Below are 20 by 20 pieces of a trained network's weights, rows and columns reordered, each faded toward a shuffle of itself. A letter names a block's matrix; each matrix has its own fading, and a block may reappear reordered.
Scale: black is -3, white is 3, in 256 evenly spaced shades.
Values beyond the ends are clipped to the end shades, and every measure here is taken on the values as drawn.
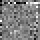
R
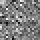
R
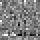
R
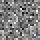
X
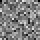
X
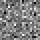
X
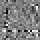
R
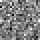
X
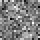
X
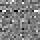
R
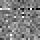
R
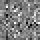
R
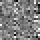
R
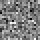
X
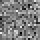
X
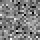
X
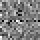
R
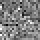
X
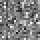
X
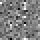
R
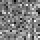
X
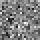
X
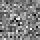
X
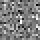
R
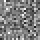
X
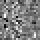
R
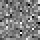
R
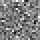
X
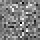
R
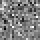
X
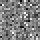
X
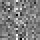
R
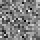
X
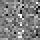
R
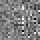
R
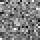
X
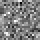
X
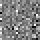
R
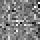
R
